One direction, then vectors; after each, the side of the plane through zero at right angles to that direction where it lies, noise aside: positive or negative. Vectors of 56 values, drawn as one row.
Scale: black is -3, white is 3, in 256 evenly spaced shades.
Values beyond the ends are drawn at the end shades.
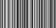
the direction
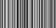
positive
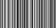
positive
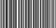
negative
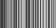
negative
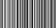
positive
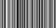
positive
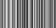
positive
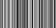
positive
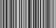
negative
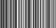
negative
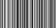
positive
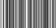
negative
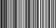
negative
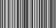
positive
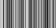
negative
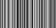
positive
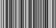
negative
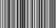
positive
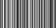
positive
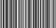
negative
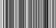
negative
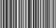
negative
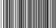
negative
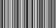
positive
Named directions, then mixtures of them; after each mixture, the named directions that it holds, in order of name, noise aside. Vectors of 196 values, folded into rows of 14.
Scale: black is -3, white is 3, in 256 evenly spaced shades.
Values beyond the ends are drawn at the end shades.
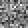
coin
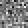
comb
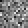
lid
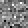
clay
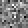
clay, coin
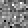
clay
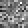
clay, coin, lid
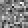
clay, comb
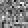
clay, comb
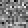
coin, comb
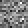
clay, lid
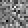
coin, lid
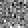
clay, comb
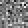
comb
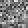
coin, comb, lid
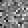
lid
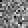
lid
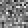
comb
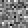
clay, coin, comb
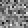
coin, comb, lid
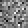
lid
